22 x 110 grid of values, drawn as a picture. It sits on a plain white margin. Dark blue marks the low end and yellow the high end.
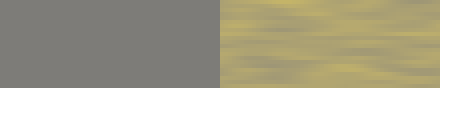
It is made of 1 by 2 panels. Panel 1,1: middling, flat. Panel 1,2: high, streaked across, faint in contrast.
